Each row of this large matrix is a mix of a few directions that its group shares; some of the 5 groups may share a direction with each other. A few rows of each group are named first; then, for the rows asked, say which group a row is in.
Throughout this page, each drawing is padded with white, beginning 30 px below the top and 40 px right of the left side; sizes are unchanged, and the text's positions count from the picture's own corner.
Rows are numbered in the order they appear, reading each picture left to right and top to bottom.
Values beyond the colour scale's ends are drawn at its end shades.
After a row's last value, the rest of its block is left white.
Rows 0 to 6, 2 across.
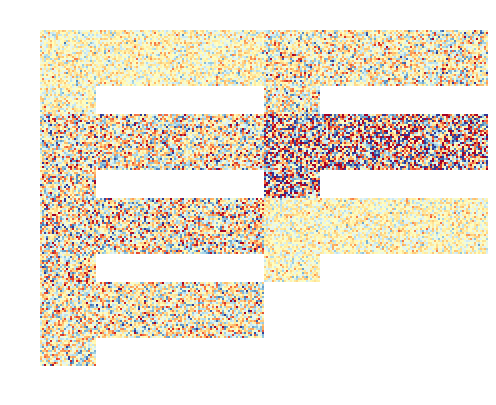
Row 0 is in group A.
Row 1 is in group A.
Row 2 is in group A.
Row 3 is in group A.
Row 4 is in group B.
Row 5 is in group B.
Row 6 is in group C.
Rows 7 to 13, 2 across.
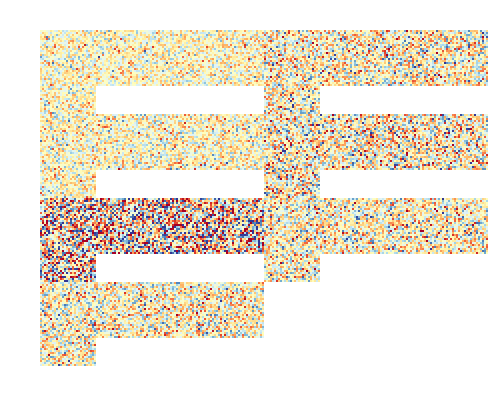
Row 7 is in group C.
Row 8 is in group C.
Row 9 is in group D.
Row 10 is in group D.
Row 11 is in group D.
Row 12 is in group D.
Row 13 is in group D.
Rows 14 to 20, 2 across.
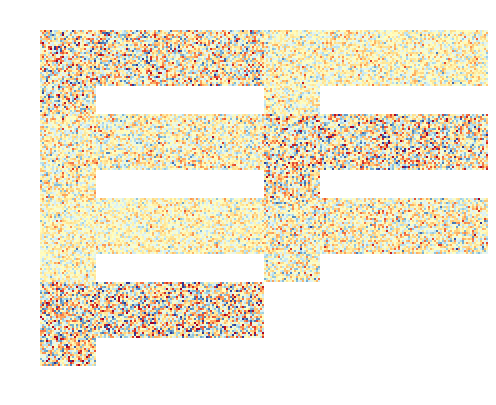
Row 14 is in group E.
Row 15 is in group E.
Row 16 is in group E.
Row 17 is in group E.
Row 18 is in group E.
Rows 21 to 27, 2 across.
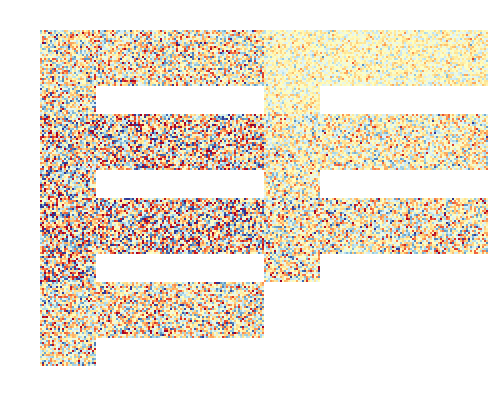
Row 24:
A
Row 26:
E
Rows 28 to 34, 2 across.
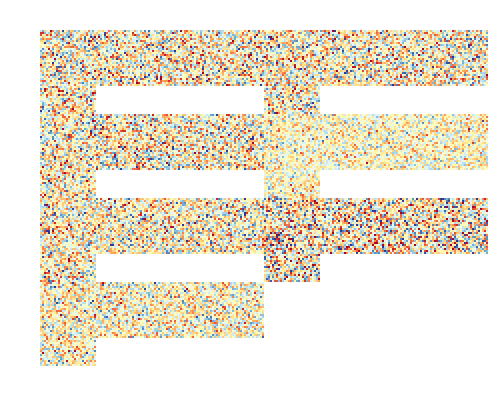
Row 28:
D
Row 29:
C
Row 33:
A
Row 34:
E
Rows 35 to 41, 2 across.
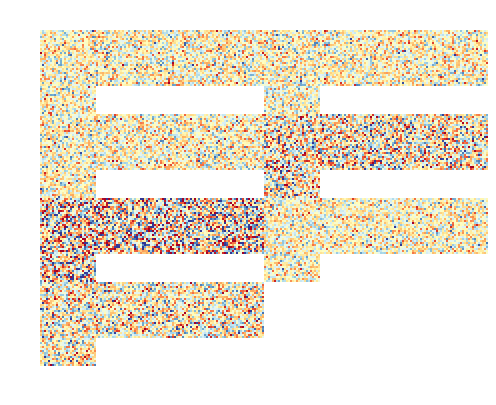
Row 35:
E
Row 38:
D
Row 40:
C
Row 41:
C
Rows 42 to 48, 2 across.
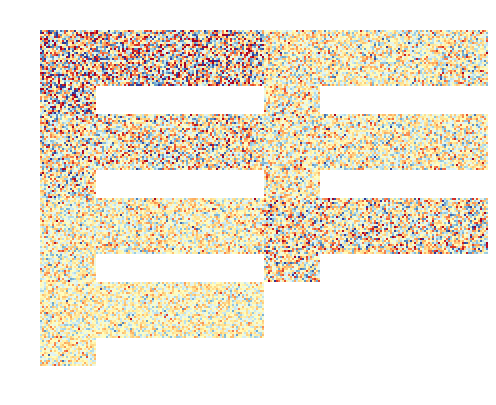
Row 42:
C
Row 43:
E
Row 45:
E
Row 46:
E
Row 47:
C
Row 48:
D
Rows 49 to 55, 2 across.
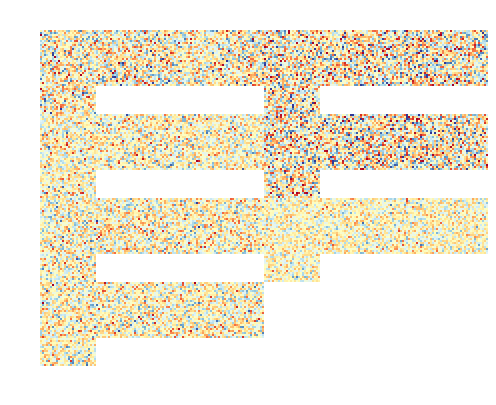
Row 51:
C
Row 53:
A
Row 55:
C
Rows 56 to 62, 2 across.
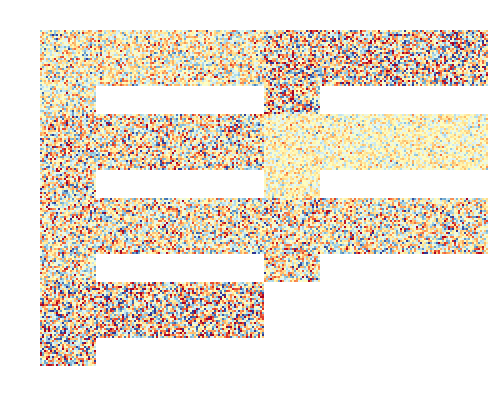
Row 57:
D
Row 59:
E
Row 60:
E
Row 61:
A
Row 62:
E
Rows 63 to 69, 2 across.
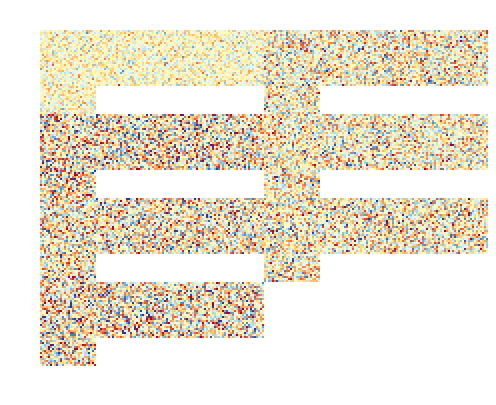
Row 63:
D
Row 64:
D
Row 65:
C
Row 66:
A
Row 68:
C
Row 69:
A
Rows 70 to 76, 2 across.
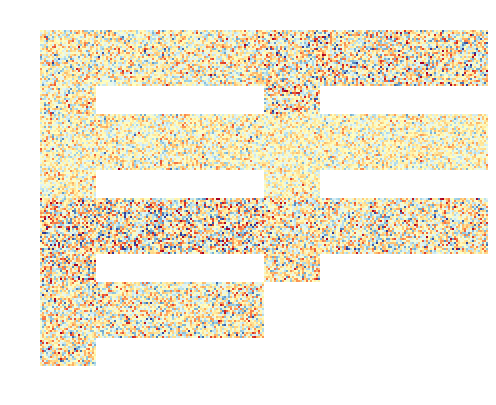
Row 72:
D
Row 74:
A
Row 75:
A
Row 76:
A
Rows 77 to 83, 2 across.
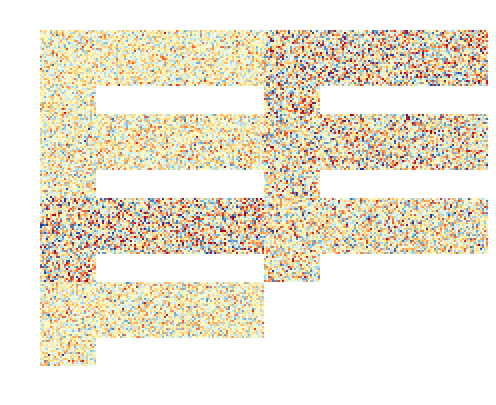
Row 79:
A
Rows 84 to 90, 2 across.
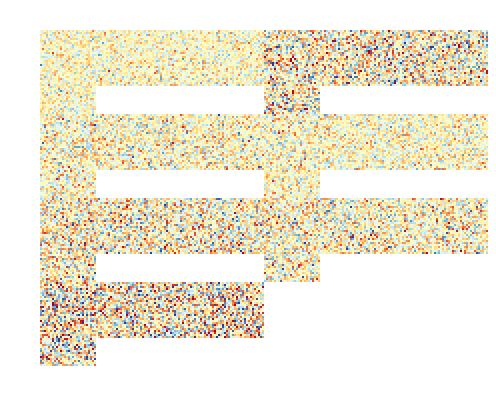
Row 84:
D
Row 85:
C
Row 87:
E
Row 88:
A
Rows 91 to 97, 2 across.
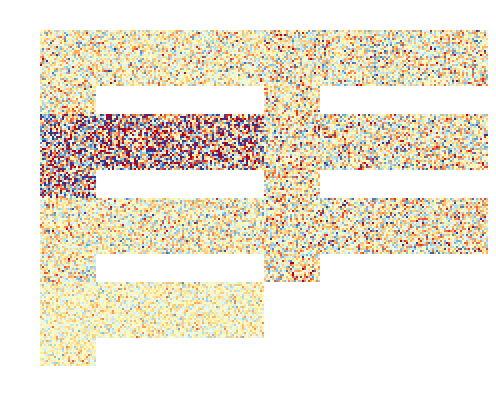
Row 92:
A
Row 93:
A
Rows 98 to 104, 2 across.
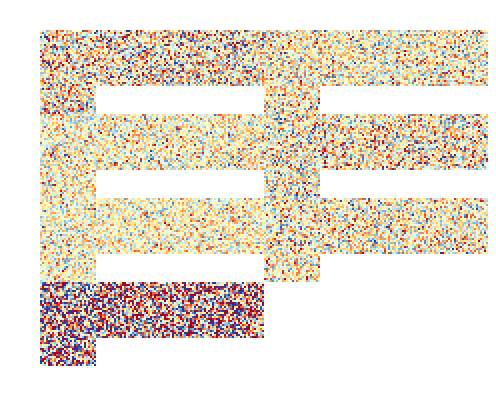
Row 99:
E
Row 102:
D
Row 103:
A
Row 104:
E
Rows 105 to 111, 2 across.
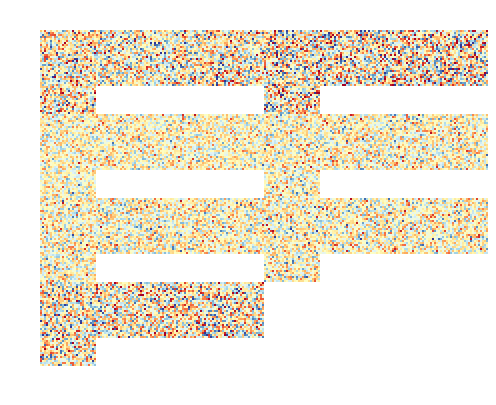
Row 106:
D
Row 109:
E
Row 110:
C
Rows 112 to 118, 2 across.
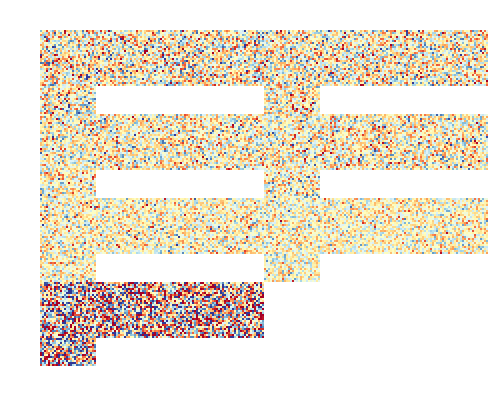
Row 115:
A
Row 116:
C
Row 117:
E
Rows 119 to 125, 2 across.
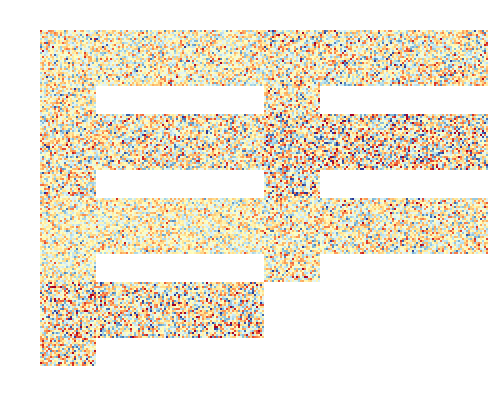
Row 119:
C
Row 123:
E
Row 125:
A
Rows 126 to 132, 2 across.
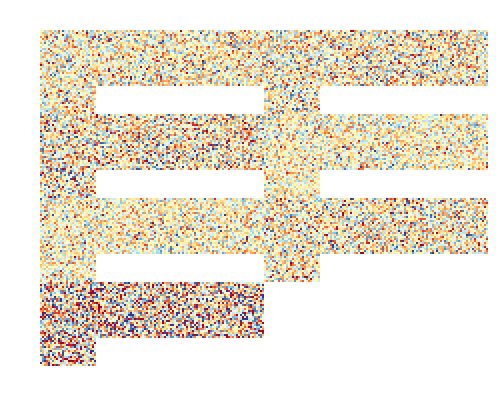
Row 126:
D
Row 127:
C
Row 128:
C
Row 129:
E
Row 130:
C
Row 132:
D
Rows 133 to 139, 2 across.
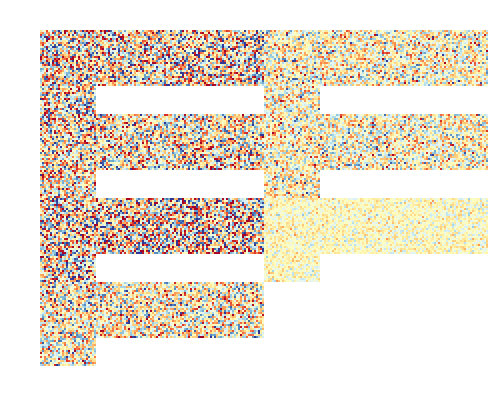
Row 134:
E
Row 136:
A
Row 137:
C
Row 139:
A
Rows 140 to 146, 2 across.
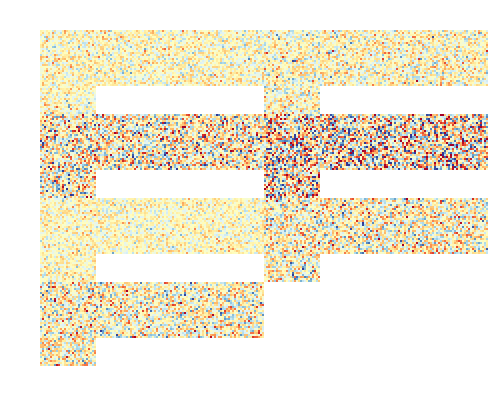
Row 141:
E
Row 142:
D
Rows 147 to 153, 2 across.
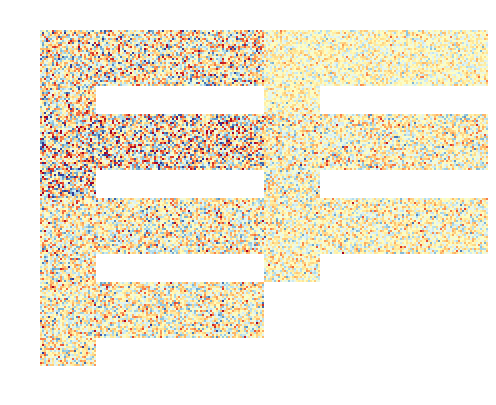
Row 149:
D
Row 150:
E
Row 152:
D
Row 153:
E
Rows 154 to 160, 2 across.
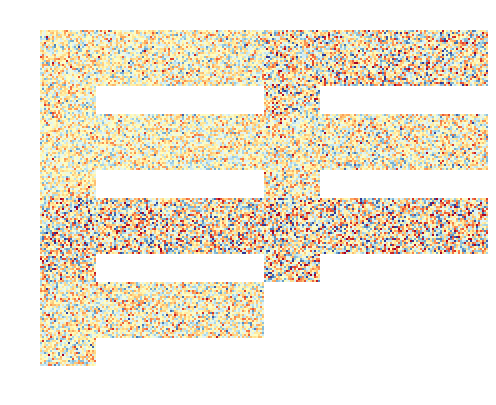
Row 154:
C
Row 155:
D
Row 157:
A
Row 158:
A
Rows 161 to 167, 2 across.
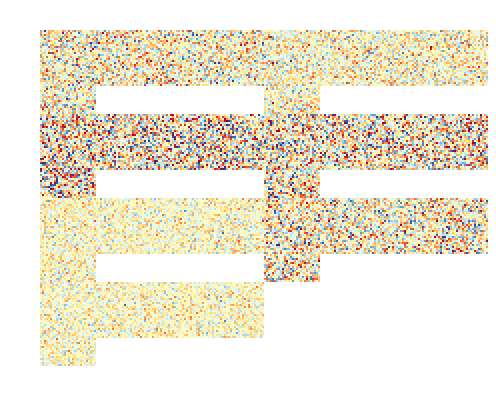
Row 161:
E
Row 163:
D
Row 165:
E
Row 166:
A
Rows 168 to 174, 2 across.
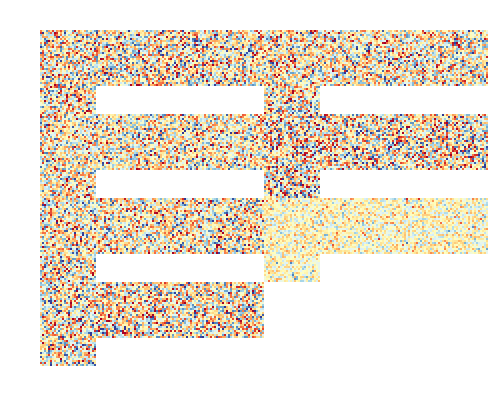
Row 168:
C
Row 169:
D
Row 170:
C
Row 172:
A
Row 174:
A
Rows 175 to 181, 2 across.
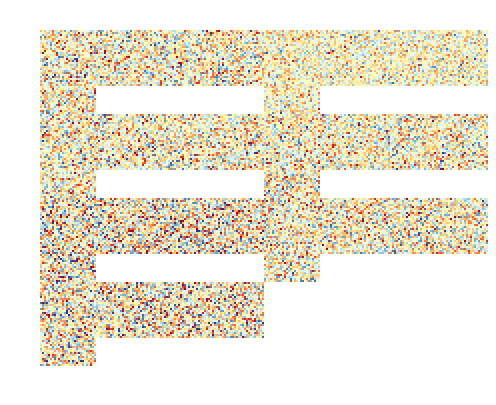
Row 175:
A
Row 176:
E
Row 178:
A
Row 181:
C
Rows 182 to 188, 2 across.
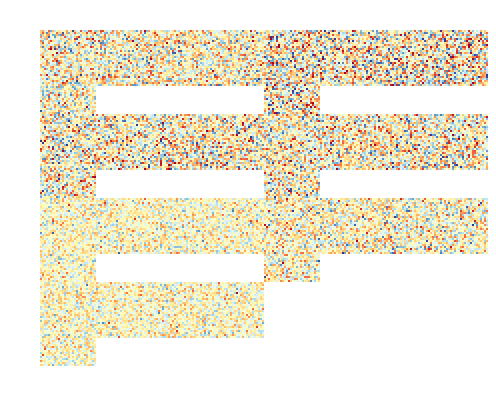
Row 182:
E
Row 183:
C
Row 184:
D
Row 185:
E
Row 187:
D
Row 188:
D
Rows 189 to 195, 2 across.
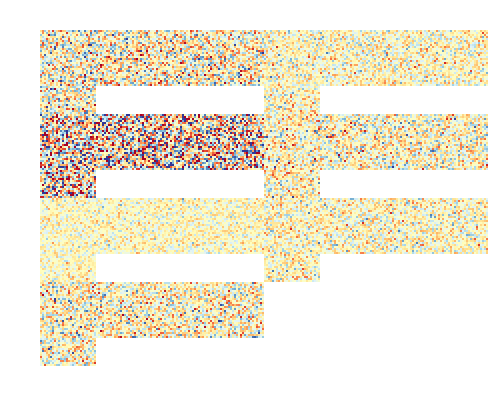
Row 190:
C
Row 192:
E
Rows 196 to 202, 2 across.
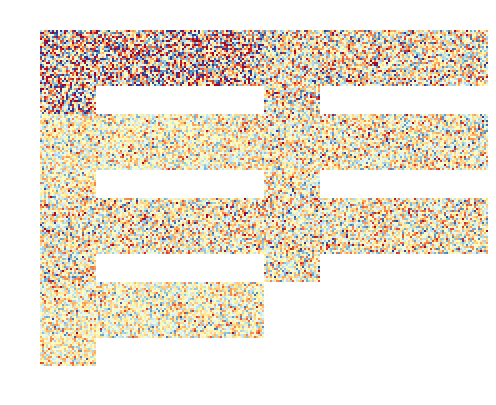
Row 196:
C
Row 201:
E
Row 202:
A
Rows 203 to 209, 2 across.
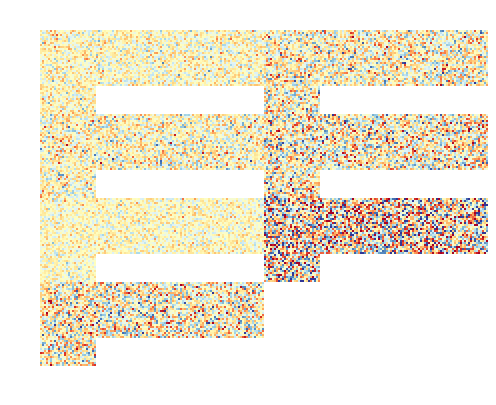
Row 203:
A
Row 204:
A
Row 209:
A
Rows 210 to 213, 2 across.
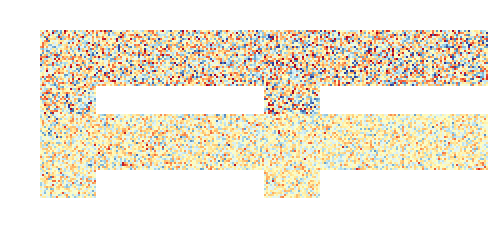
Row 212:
A
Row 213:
A
